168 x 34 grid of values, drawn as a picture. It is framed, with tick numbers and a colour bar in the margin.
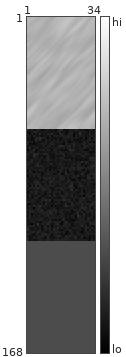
It is made of 3 by 1 panels. Panel 1,1: high, slanting up to the right, faint in contrast. Panel 2,1: very low, fine-grained, faint in contrast. Panel 3,1: low, flat.
